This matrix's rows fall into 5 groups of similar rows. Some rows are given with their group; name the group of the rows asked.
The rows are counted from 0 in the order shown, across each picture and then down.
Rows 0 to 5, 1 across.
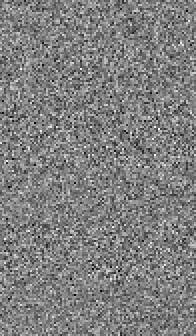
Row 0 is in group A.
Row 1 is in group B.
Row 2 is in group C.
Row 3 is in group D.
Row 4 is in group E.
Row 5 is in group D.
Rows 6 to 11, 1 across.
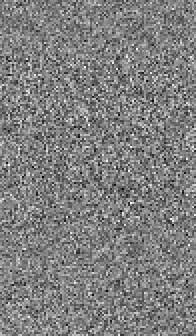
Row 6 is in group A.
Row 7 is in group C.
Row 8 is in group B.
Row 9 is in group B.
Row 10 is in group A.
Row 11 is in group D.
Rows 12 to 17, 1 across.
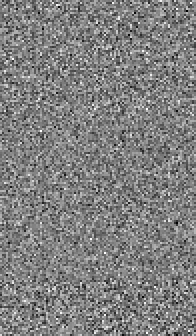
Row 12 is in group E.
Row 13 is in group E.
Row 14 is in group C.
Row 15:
E
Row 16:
C
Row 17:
E
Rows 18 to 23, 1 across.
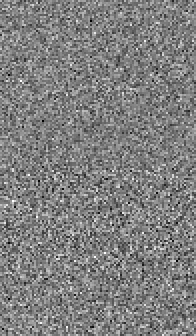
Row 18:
A
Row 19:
D
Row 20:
B
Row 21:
E
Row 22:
C
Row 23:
D
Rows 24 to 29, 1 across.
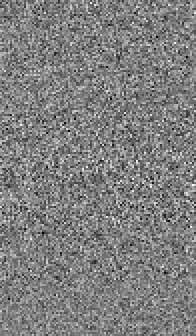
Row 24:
B
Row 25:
D
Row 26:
A
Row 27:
B
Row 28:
B
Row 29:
C
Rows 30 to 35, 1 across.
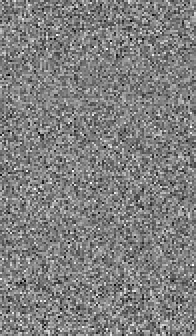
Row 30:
B
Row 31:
C
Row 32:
C
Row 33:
C
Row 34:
A
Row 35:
A
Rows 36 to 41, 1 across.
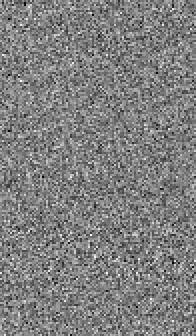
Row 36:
D
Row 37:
D
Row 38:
D
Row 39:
B
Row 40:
A
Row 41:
E
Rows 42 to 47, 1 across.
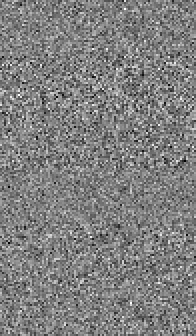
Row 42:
A
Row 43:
A
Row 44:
B
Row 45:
C
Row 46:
D
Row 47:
C
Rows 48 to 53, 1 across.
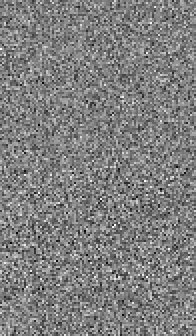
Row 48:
E
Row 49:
C
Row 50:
E
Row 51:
D
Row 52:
E
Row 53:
B
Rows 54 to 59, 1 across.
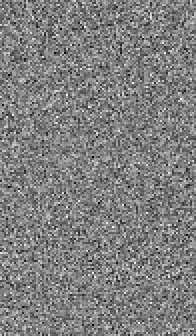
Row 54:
B
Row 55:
D
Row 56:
E
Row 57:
D
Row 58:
E
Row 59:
E
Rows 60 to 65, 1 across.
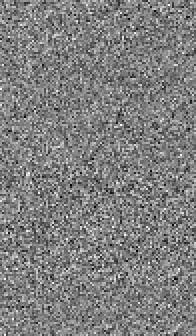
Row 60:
D
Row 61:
B
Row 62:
D
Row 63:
B
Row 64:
E
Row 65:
E
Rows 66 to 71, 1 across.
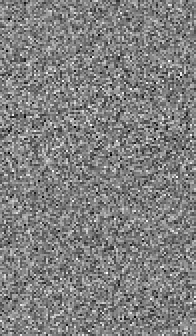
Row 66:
D
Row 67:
D
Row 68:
D
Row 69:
E
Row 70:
B
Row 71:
D
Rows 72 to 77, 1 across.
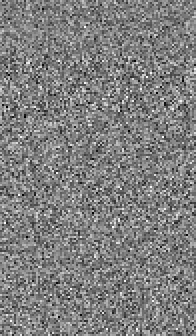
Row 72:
B
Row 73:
B
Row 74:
D
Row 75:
E
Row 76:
E
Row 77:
A
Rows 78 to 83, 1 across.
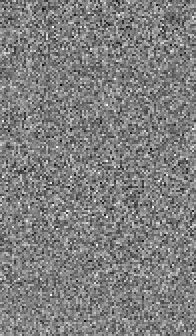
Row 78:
B
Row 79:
B
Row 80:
B
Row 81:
A
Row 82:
E
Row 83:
A
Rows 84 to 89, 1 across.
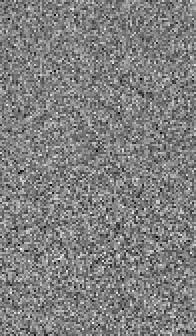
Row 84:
C
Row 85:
C
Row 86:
D
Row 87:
A
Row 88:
D
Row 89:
C
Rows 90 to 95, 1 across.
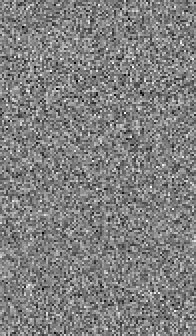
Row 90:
A
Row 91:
C
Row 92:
A
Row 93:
E
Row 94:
B
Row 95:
B
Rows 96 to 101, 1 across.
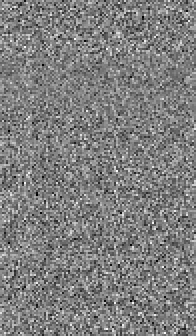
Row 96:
A
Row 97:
B
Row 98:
B
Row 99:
B
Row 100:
B
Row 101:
B
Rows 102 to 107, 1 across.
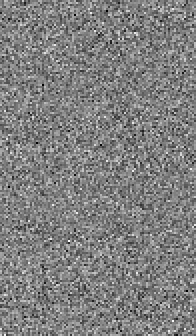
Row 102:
D
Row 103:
E
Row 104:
A
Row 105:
C
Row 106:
A
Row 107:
E
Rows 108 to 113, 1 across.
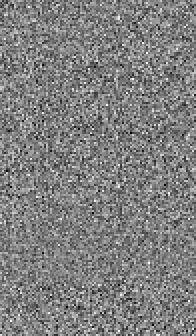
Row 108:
E
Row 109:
B
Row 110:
B
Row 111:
E
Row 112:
E
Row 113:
A
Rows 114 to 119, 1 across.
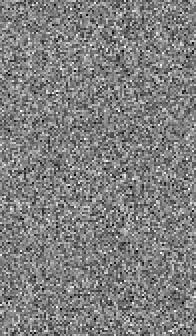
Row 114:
A
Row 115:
D
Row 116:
B
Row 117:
A
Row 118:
C
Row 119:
B
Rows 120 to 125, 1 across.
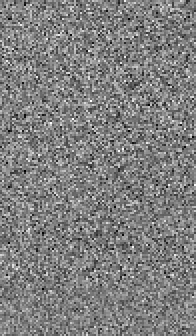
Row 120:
D
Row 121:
A
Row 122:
D
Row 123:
D
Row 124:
B
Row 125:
B
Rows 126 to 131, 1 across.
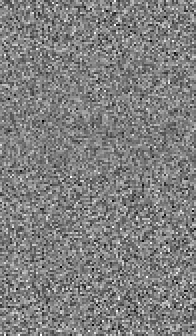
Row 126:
E
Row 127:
E
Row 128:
B
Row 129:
A
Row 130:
E
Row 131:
E
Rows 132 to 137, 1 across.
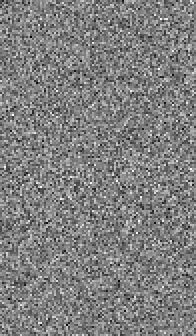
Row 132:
C
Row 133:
B
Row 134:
E
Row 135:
C
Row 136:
C
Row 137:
D
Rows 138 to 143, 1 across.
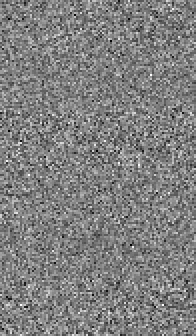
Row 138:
D
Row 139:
E
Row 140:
C
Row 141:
E
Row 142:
B
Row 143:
D
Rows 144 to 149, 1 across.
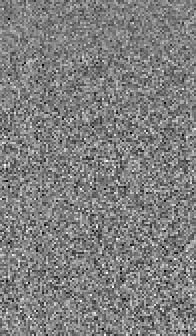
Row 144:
B
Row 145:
B
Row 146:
B
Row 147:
C
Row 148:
B
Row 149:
C
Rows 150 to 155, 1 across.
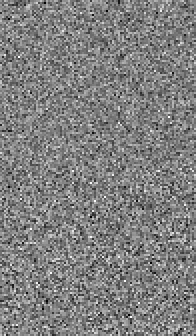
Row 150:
D
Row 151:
C
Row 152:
D
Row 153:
C
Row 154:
D
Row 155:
E
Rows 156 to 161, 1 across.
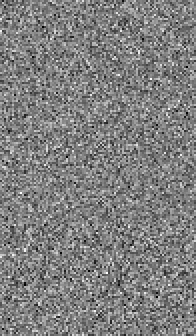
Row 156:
C
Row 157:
E
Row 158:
D
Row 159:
D
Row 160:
B
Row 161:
D
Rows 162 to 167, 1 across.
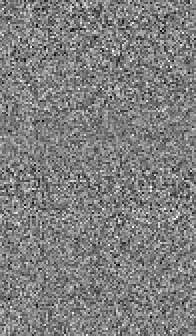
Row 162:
B
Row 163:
D
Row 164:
B
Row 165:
E
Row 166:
C
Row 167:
B
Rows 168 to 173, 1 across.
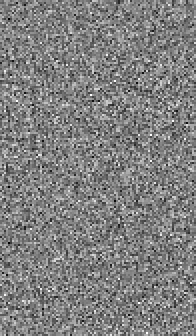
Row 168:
D
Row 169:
E
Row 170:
E
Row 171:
C
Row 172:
D
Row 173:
E
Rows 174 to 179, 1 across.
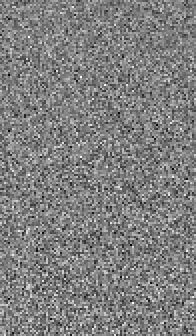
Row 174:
D
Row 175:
C
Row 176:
D
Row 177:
E
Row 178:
B
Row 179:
B
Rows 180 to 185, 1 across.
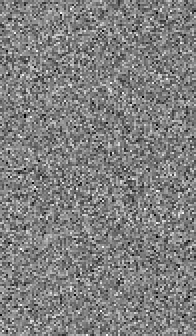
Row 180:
D
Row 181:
C
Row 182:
D
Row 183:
A
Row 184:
D
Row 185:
D
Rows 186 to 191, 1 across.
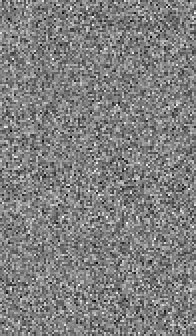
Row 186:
B
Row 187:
E
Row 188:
E
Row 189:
A
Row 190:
C
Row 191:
C
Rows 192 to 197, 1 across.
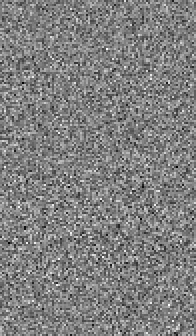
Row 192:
A
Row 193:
E
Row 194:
E
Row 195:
A
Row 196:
D
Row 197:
E
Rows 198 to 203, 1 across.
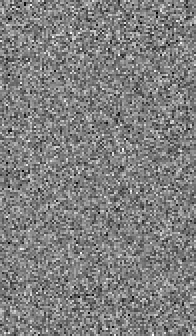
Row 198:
D
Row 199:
C
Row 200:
D
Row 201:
C
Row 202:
D
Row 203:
B
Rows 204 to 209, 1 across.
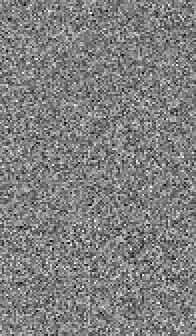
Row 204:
D
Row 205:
E
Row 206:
A
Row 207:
E
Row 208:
A
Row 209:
A
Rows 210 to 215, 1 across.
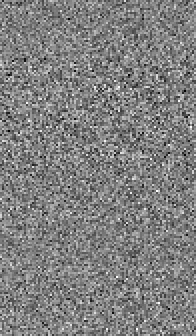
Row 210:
A
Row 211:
D
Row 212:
C
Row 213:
A
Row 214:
A
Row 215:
A
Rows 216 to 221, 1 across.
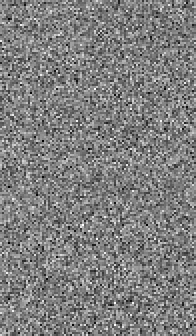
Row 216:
D
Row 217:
C
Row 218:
E
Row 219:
B
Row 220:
C
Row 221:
B
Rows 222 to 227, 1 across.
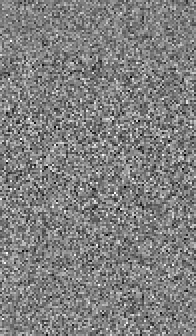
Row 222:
A
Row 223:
B
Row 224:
C
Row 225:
C
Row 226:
E
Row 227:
A
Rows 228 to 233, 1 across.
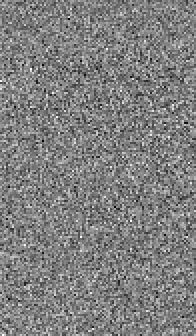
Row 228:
A
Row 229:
B
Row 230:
E
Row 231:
C
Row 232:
E
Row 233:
D
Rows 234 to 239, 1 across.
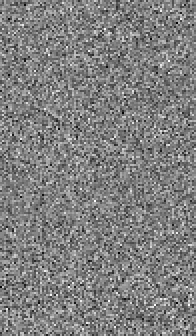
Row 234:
D
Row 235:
D
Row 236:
C
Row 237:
C
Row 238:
E
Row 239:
C
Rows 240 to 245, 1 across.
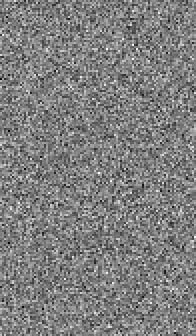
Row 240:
A
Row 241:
C
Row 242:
B
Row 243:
A
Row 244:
B
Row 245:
E
